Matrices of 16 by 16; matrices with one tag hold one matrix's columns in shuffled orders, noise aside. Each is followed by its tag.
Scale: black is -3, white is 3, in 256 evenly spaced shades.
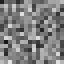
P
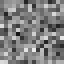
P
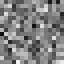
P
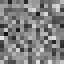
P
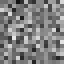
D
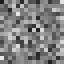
D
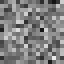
D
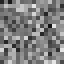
P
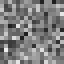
P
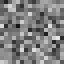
P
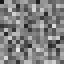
P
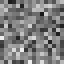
P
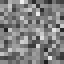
D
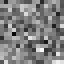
P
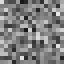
D
